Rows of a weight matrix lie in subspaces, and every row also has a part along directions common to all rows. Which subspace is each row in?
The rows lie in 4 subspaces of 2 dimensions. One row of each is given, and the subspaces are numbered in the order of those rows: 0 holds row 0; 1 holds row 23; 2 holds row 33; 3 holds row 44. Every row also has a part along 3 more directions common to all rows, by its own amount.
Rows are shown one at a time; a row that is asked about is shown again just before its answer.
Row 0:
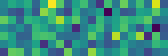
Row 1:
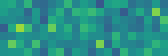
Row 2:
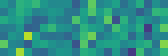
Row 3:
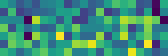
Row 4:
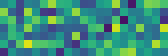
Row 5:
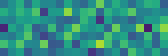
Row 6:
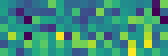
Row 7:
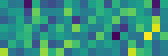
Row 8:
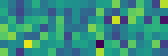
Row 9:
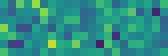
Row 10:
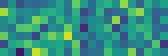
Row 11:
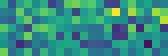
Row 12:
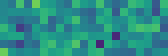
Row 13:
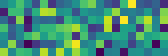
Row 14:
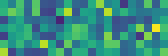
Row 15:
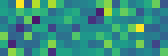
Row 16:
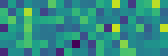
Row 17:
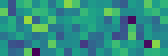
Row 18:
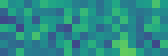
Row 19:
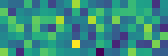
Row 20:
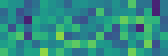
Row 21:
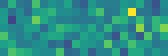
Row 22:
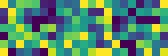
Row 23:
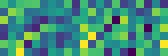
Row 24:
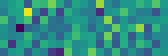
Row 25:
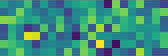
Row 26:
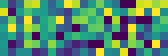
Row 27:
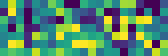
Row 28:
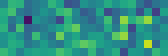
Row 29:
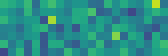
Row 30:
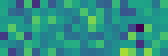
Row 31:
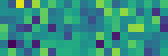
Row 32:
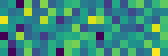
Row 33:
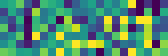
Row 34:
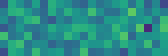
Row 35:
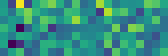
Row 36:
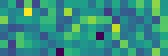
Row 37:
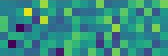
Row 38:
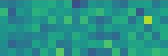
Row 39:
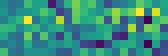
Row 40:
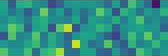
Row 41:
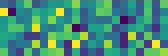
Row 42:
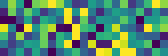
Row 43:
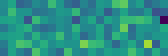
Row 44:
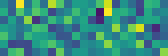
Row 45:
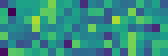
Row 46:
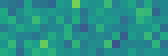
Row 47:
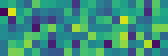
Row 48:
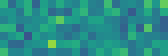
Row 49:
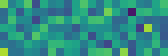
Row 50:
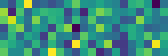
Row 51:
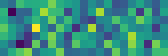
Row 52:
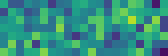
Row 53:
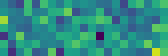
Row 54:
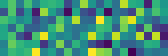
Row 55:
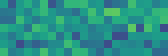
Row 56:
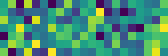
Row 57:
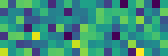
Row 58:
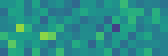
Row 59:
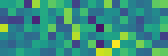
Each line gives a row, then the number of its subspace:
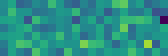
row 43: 2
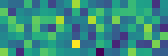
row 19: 1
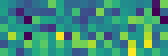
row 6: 2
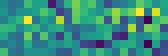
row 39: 2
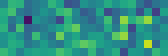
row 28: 2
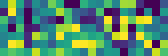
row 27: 2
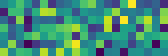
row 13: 2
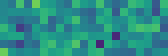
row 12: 3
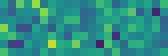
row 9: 3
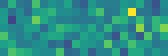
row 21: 0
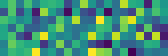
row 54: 0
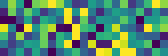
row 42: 1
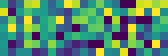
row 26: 2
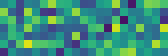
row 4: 2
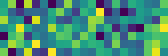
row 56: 3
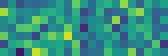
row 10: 1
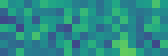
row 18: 1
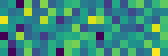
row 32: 3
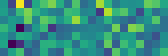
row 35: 3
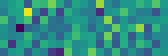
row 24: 3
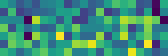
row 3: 2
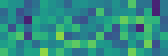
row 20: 2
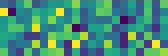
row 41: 1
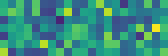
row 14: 0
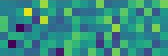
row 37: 3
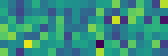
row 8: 2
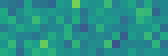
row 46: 1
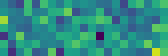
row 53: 3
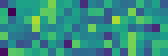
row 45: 0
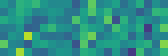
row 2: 1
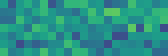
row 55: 2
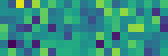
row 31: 3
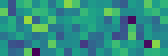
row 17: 2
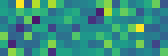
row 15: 3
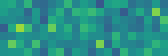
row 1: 3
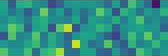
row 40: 1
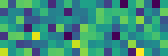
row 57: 1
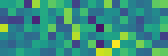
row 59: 1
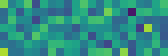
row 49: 0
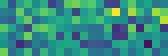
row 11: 2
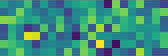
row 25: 1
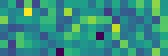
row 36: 3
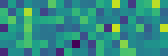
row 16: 2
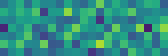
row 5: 0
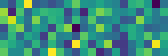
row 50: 1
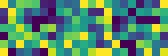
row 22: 0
